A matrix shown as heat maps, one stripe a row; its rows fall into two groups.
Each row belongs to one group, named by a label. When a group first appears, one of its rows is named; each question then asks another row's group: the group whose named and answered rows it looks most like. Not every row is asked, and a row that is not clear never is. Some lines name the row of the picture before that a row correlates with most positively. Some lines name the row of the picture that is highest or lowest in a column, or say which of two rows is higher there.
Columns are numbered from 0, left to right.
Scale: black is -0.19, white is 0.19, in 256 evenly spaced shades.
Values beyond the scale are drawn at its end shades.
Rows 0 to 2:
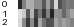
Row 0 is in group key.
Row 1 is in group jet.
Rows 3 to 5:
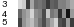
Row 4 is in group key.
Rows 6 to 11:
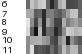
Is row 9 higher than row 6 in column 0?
Yes
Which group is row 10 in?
key
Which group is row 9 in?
jet
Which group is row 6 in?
key
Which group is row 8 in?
jet
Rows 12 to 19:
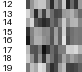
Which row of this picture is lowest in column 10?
12
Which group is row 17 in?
jet
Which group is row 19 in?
key
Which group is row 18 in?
jet
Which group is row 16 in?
key
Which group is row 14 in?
jet
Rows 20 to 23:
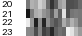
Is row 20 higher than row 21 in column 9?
No
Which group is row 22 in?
jet
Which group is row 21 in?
key
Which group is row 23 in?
jet
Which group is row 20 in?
key
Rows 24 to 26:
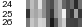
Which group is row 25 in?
key
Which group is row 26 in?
key
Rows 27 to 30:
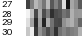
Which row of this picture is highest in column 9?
27
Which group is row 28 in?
jet
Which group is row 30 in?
jet
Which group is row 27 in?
key
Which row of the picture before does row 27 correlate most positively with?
25
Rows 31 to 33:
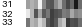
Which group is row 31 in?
key
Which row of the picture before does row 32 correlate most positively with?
28
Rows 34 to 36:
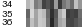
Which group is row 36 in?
key
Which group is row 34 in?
jet
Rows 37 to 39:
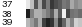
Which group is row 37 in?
jet
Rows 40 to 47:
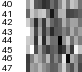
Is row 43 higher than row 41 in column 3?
No
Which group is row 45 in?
jet
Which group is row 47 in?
key
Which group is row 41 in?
key
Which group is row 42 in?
jet
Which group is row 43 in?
jet
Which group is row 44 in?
jet
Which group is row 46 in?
key
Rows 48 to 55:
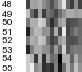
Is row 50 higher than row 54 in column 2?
Yes
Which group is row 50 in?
key
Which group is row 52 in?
key
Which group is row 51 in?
key
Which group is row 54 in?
jet
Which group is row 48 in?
key
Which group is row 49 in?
jet
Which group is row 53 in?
key
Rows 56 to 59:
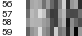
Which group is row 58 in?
key
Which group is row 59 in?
key
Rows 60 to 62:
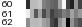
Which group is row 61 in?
jet
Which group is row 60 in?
key
